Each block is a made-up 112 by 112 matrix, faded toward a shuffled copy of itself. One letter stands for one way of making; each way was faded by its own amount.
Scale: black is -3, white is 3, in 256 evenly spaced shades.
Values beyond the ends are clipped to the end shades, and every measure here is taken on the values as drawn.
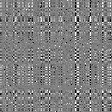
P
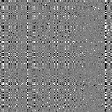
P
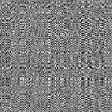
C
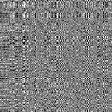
C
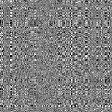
C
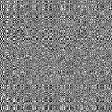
C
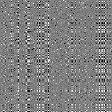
P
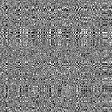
C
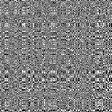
C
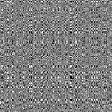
C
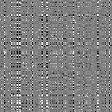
P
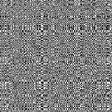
C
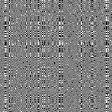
P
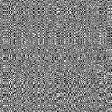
C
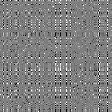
P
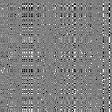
P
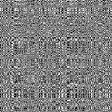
C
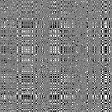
P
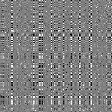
P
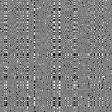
P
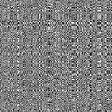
C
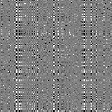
P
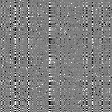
P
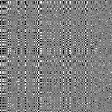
P
